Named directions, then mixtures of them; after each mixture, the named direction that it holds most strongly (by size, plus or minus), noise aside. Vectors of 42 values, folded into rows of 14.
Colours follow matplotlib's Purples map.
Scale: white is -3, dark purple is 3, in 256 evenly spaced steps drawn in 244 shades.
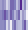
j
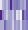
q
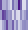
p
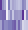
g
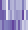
g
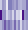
q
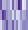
p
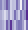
j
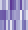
j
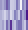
j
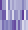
g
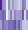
g
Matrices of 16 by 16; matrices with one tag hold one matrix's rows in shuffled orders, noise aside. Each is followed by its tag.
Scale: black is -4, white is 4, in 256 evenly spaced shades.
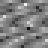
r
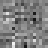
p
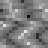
r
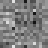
p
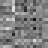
p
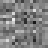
p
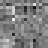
p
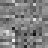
p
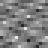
r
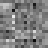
p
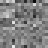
p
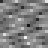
r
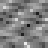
r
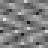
r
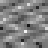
r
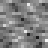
r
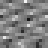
r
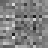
p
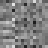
p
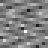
r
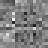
p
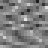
r
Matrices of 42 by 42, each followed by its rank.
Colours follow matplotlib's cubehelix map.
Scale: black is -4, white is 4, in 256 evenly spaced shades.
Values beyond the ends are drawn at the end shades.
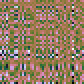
three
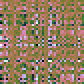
three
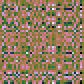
three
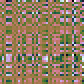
two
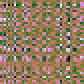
three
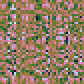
five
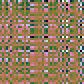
two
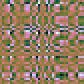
two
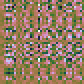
three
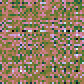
five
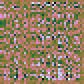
five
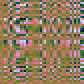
two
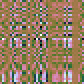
two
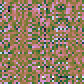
five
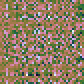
five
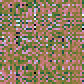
five
